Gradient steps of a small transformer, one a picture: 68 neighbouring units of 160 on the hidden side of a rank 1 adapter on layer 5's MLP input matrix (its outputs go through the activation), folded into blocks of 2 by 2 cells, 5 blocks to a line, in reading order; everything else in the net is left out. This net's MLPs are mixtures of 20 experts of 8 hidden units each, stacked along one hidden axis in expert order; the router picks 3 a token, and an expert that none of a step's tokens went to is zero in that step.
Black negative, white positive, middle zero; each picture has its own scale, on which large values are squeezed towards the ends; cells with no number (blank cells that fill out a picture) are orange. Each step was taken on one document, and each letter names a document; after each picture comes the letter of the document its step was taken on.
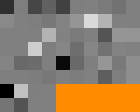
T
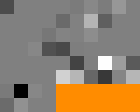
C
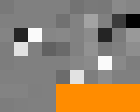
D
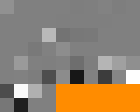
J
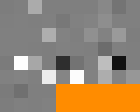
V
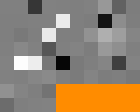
V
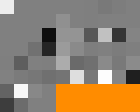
C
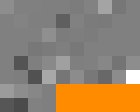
J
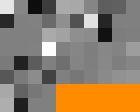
T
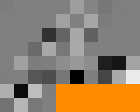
J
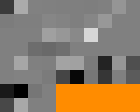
C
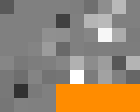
C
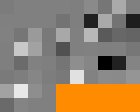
D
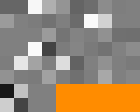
T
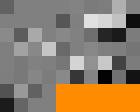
D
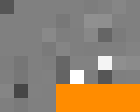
C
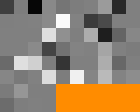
V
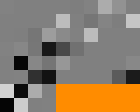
J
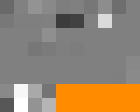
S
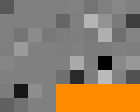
C
